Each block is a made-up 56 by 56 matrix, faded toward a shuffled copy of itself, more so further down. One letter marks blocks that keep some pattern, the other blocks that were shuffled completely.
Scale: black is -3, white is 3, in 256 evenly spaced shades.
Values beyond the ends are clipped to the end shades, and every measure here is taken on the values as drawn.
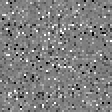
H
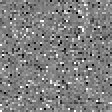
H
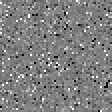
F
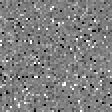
H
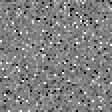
F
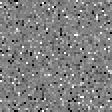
F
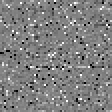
H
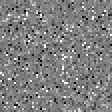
F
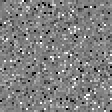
F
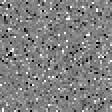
F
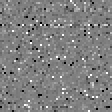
H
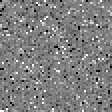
F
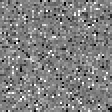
F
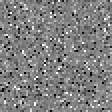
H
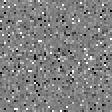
H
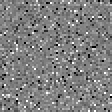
F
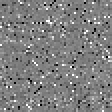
H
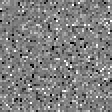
F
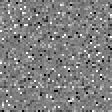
H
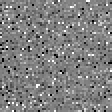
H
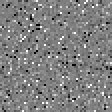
F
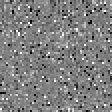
H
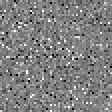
H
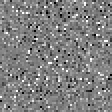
H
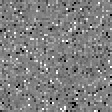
F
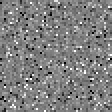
F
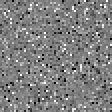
H
